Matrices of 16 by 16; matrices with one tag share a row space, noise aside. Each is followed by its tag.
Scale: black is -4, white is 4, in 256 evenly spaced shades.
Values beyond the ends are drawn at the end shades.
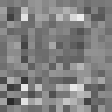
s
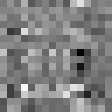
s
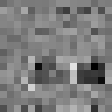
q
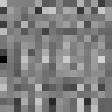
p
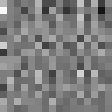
p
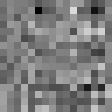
q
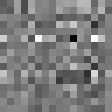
q
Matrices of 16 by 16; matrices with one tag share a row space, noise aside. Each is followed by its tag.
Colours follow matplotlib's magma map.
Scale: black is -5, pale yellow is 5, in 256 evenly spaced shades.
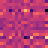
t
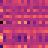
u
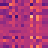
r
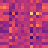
r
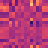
r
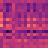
u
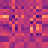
r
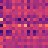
u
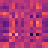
r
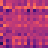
u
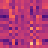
r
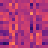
r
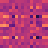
r
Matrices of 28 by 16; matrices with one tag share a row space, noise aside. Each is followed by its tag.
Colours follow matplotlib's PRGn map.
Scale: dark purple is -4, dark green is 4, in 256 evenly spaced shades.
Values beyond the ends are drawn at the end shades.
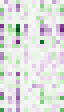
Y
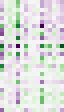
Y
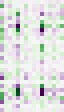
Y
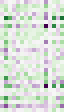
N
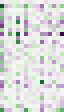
Y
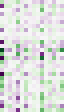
Y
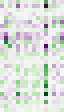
N
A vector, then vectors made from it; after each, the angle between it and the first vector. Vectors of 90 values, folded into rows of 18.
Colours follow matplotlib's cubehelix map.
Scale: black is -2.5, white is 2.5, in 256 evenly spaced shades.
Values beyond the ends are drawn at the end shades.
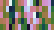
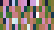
partly opposed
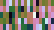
partly aligned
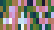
partly opposed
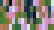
nearly opposite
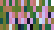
partly opposed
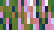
partly aligned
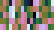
nearly opposite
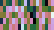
partly opposed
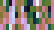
nearly opposite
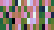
partly aligned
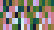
partly opposed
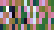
partly aligned
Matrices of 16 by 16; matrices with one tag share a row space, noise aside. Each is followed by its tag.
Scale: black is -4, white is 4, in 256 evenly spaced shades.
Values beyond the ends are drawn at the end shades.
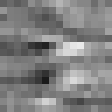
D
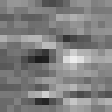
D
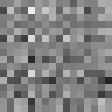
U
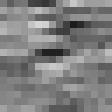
D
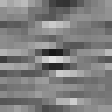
D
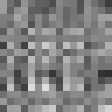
U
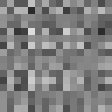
U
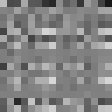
U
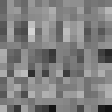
U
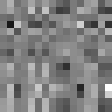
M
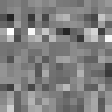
M
